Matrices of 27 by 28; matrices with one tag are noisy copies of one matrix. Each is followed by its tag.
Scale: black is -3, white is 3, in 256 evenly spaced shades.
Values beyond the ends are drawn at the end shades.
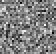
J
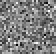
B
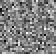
B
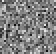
J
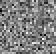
B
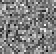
J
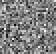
J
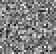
J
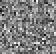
B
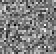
J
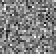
J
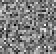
J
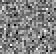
J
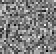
J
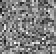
B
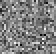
B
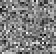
B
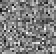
B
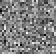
B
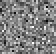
B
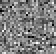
B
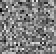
B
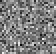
B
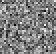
J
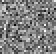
J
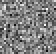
J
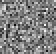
J
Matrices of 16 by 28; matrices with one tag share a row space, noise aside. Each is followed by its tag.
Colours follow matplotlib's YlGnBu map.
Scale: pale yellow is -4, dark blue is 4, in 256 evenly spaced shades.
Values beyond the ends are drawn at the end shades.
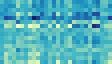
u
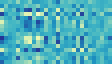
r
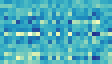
u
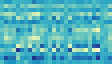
u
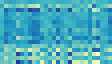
u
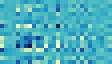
r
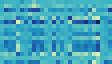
u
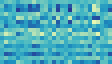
u
